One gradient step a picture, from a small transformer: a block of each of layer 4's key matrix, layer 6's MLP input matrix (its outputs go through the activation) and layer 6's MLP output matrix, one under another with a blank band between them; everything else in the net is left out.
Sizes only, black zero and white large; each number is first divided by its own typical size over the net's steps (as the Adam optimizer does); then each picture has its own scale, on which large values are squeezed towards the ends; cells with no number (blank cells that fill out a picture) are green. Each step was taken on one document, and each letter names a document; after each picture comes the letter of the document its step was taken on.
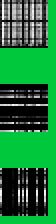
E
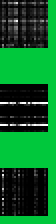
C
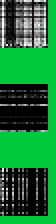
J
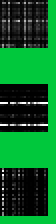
C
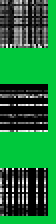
J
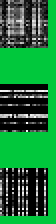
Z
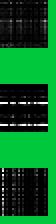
C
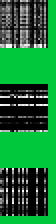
J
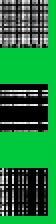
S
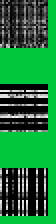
Z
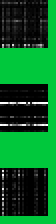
C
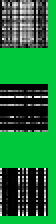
E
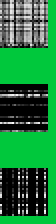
E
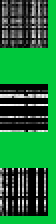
Z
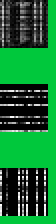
E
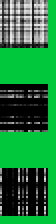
E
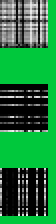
E
